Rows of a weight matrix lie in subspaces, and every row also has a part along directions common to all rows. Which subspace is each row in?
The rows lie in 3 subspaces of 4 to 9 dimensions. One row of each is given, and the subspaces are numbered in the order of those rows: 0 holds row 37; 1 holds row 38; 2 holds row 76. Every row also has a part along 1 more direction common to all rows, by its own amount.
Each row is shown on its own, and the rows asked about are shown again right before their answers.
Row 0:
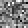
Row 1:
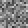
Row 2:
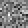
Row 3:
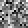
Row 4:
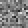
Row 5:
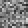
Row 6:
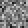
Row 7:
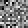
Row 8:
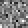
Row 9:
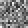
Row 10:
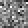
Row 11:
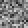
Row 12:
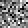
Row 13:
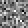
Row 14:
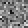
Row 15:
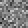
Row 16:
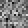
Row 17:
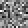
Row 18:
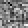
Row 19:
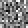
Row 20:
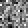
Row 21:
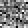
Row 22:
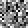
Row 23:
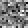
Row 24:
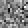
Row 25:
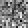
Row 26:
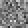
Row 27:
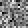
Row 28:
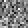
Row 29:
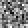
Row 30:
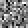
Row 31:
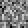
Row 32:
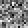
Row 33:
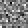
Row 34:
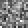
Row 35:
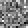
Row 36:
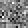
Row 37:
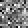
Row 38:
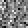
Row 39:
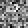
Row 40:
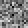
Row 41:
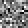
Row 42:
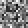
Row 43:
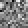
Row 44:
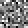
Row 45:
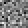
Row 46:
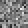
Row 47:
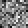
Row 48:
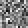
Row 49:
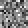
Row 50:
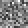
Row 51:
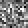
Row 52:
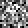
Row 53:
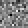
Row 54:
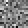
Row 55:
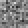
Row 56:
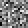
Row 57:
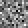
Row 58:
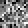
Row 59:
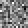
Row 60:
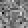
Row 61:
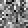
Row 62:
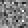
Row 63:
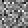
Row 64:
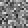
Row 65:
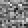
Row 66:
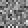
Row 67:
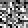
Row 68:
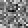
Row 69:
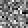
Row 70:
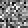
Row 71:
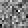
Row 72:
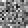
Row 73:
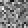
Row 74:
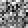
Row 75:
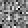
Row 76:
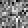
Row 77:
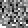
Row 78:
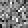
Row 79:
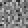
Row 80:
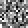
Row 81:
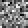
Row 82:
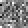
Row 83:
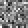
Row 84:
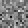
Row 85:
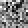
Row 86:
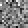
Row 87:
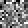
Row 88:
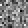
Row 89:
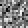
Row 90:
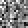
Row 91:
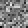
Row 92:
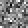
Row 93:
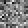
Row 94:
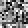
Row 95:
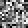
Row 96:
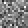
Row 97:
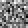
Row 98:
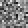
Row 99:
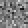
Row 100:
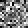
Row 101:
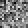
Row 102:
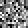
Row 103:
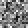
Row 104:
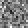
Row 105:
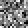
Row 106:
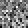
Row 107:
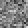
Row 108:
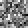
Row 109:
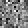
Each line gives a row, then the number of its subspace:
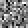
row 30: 2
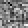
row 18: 1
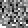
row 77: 1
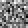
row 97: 2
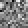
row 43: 0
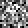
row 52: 1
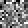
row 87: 0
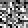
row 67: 2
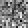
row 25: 2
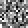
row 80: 2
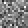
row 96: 2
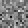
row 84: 2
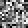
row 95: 1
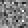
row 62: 2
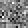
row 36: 0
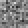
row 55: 2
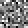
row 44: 0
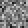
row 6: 1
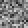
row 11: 1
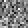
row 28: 1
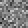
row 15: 0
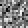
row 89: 0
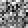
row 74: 2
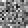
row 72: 2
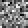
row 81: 2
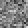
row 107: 1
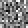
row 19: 0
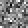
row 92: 0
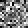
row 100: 0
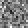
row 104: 1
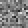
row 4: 2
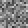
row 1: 1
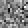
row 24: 2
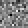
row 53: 2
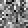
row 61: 0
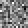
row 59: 0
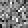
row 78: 2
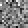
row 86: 0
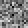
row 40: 1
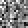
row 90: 1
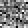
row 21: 2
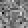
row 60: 0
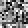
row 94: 1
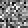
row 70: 1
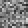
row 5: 1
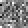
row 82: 0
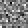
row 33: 2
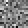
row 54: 0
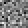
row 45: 0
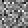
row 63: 2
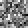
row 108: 0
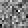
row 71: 2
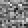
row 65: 1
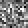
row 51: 2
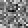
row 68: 1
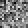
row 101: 2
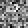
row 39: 1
